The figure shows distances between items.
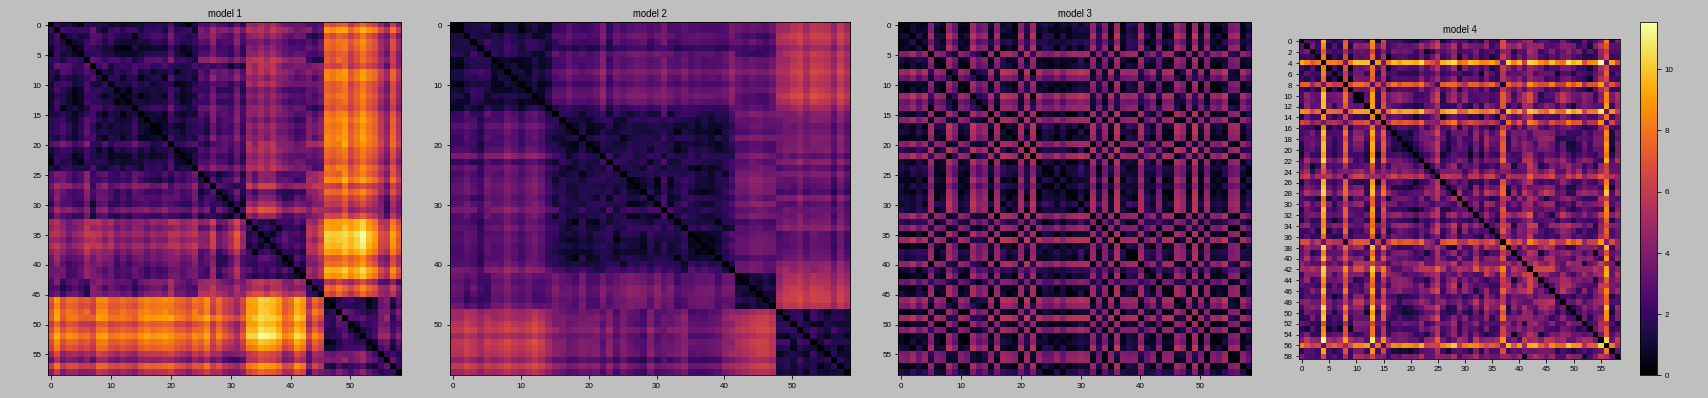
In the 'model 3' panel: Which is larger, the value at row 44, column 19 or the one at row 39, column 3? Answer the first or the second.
the second
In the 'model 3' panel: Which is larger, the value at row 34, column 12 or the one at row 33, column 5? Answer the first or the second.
the second
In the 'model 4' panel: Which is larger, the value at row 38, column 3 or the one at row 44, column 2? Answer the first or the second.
the first
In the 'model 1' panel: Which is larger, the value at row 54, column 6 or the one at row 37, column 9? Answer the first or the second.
the first
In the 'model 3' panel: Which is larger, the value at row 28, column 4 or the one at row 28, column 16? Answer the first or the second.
the second
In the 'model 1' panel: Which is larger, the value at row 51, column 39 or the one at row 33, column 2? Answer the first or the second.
the first
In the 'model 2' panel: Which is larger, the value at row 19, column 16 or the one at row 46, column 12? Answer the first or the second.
the second
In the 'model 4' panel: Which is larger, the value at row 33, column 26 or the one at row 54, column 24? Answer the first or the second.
the second
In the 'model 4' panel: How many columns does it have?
59
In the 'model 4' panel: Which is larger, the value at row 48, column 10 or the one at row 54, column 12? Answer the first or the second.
the first
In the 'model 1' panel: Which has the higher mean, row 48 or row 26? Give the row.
48
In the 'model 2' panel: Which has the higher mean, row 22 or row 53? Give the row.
53
